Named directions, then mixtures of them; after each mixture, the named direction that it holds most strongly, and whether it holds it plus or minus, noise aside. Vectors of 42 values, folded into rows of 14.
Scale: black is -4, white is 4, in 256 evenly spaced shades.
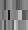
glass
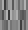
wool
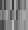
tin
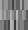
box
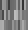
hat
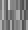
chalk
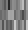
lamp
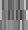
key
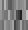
glass, minus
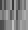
tin, plus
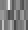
lamp, minus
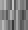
tin, minus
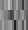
lamp, minus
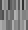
hat, plus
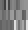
lamp, plus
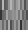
key, minus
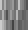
tin, minus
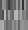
hat, plus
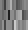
glass, plus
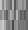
tin, minus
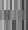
tin, minus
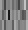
glass, plus
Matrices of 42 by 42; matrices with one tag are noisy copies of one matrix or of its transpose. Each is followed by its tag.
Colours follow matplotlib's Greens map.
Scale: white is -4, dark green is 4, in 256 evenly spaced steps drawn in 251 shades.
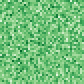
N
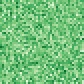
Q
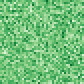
Q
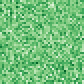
Q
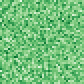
N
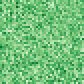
Q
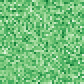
Q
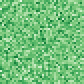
N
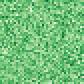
Q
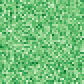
Q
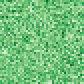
Q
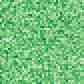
N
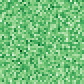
N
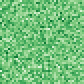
N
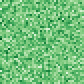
N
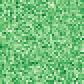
Q
